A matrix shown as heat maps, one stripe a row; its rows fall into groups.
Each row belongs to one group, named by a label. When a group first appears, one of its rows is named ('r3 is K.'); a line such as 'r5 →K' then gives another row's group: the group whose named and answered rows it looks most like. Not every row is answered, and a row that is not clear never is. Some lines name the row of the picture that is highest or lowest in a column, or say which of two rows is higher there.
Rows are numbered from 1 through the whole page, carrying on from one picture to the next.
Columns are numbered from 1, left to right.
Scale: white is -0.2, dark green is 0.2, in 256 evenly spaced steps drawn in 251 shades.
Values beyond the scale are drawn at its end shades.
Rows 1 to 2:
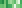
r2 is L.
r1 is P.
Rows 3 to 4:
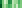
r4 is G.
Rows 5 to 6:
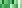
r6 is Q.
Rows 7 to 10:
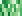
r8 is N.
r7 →L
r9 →G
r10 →P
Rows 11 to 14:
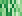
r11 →N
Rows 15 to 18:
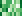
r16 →P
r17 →L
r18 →G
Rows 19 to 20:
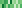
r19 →N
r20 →P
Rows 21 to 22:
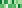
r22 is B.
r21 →Q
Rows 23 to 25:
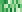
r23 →Q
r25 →N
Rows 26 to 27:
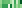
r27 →N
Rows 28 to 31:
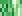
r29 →L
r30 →Q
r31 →P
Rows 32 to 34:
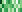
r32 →G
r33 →P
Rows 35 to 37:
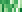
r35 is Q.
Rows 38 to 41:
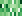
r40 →P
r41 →N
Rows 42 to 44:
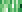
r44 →B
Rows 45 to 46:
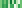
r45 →N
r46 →L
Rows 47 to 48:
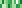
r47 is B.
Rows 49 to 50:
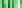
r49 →P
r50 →P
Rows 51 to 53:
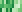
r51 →P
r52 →P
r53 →G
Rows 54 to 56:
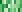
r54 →G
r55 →L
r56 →B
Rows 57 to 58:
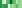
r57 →G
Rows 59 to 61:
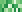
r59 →L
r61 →B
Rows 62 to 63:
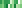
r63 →N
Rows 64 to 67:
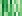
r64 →N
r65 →L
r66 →L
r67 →B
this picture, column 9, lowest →67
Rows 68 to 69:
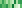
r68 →B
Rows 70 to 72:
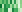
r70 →N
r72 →Q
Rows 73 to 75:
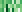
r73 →N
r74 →L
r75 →P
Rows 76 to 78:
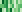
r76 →L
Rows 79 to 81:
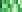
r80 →G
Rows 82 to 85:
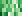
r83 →B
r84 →G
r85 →Q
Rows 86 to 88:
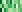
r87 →B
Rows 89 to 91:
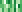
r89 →G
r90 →B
